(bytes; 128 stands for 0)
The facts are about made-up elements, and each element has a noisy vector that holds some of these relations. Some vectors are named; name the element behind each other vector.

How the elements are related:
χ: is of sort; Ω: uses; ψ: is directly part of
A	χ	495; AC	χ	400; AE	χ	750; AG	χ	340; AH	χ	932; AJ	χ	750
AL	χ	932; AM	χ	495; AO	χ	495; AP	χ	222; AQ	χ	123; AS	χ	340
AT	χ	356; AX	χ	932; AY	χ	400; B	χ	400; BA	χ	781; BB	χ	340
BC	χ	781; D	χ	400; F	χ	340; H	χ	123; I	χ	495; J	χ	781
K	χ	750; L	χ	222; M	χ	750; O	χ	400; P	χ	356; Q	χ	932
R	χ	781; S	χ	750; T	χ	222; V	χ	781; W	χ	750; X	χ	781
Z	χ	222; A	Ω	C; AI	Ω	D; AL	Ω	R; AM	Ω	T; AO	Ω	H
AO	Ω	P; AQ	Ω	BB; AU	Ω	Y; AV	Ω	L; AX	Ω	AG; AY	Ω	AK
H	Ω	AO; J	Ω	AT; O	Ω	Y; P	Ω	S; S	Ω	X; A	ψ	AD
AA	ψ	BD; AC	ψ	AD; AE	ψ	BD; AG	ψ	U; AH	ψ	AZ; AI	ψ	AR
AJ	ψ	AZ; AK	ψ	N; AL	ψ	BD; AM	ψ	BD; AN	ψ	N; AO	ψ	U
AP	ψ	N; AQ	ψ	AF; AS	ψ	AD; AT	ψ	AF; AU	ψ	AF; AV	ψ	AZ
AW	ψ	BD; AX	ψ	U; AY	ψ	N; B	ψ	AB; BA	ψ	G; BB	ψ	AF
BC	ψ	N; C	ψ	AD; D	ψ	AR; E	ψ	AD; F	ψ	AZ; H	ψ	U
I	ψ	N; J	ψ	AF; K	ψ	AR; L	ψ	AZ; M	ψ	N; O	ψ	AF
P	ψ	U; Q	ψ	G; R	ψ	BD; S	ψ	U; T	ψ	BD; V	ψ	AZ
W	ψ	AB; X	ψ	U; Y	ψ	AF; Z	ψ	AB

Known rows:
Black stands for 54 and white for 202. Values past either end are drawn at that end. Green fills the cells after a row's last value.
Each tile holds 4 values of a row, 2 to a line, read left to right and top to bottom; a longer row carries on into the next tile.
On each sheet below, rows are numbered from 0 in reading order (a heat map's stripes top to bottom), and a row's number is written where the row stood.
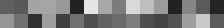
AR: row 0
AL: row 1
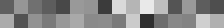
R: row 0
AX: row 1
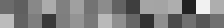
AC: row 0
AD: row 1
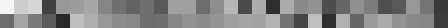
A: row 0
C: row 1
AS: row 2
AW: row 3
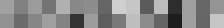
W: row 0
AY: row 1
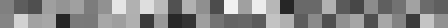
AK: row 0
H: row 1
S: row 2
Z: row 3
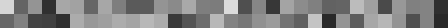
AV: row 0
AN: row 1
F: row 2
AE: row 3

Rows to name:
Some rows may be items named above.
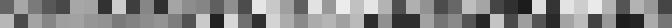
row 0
R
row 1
F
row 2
U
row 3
H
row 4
BD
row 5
H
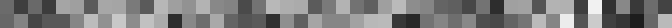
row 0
L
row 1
I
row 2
AH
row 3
M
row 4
L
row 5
Y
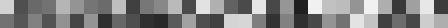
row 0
AJ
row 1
AZ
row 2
AF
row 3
AQ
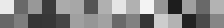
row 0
AV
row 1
P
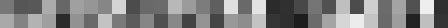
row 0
BC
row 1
AJ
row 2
AU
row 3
BB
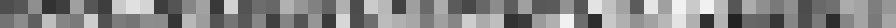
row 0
T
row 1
AM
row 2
AJ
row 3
X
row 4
AP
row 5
U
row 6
AO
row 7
V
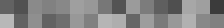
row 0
BA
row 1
R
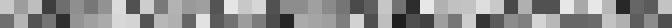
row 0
AI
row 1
AG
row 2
A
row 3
N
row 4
AX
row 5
S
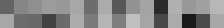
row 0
D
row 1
AT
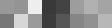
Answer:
J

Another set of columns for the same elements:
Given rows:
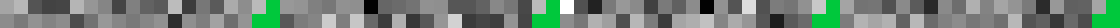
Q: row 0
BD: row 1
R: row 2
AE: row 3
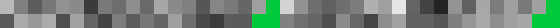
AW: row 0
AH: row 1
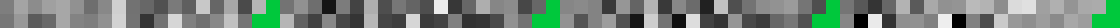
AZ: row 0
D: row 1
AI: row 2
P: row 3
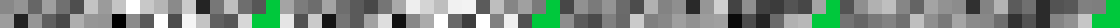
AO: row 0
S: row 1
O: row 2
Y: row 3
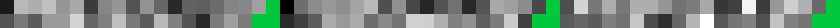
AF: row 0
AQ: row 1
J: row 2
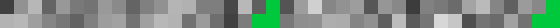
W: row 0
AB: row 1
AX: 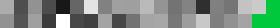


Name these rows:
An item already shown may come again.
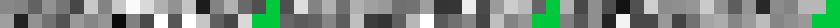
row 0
AO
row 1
J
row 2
AX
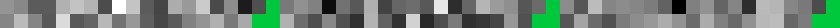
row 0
AV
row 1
D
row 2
AP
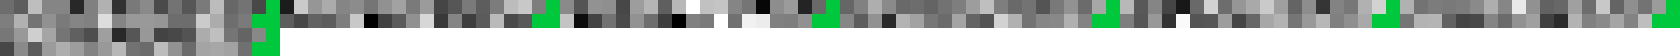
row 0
M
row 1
AT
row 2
H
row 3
U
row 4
AX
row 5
F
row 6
N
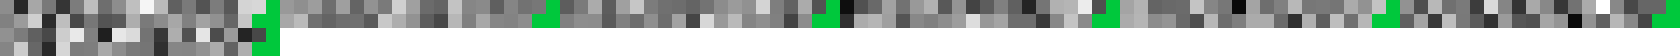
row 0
AG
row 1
AJ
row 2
Z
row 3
BB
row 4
BA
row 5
AY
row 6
L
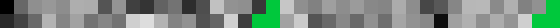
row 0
AQ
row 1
V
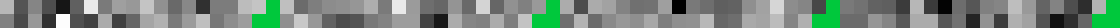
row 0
AX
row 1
F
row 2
BC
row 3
T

